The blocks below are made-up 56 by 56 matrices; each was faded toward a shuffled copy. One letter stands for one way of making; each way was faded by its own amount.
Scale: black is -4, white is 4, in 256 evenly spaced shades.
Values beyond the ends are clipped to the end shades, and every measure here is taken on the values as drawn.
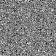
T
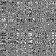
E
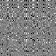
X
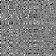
X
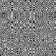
X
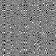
X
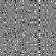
X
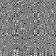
X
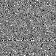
T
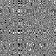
X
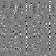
X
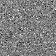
T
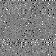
E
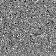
T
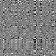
X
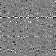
E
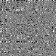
E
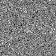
T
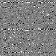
E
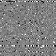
E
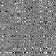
E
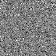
T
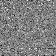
T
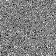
T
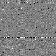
E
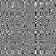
X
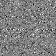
T
